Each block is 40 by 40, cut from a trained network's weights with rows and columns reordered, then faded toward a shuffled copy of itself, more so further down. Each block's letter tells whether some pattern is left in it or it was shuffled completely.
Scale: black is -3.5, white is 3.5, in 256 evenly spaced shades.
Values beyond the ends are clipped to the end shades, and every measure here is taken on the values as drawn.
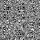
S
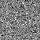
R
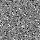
R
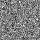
R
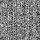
S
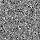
R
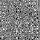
S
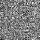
S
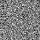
S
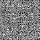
S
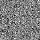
S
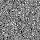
R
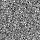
R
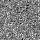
R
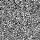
R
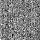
S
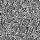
R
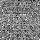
S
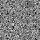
S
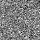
R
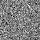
R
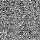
S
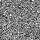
R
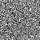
R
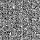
S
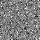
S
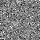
R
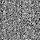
S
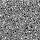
R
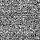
S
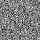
S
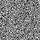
R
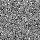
R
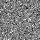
R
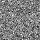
R
